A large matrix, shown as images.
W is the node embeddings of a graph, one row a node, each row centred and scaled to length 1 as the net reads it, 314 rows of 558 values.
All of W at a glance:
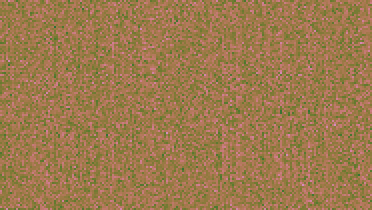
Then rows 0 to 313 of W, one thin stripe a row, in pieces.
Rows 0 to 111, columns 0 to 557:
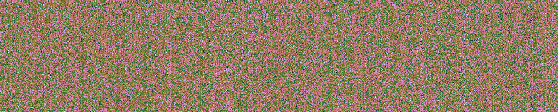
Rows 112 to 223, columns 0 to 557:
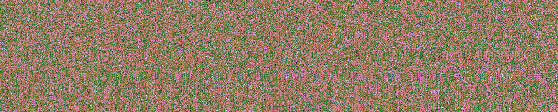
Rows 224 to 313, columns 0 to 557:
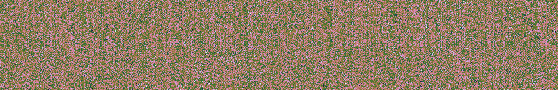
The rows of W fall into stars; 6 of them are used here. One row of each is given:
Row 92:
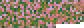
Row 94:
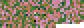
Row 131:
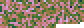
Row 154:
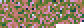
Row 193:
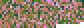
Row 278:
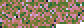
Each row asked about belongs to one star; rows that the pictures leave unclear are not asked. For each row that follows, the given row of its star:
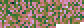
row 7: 193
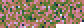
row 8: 154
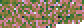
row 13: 193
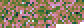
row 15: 193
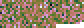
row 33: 278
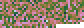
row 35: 131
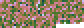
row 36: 92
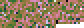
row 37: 131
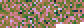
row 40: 154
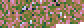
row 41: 154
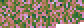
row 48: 193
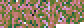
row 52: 92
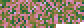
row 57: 193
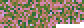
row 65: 193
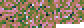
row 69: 94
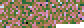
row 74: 278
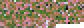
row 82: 131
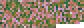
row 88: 278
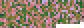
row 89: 94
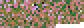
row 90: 92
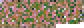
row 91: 154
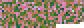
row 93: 92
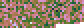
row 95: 154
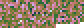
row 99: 92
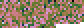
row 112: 154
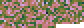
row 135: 94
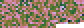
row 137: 154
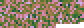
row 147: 92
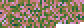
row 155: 92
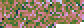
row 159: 278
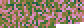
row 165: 278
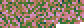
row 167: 278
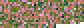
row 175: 92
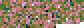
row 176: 94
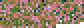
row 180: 92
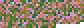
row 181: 92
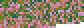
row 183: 193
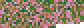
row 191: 94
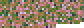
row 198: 193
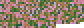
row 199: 92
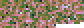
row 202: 193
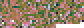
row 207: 154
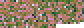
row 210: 92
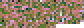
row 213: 154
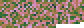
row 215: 193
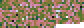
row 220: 94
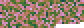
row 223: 92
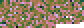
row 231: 94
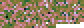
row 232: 131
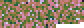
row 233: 193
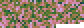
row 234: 193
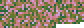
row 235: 131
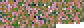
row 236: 92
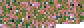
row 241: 94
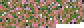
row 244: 193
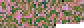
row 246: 92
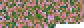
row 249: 131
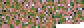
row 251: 94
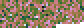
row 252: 94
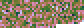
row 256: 193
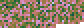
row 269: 193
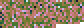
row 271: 278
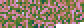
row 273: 92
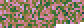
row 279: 92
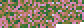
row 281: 193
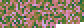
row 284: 94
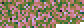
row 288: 278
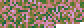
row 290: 94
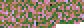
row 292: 278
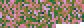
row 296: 154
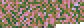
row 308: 131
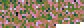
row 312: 193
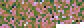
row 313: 94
